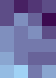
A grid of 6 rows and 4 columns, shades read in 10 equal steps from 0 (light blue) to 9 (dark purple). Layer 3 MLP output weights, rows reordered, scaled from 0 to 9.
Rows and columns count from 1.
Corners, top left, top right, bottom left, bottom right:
6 6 1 2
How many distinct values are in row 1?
3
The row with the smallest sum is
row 6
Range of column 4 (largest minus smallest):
7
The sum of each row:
27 23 16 15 16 7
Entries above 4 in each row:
4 3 1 0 2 0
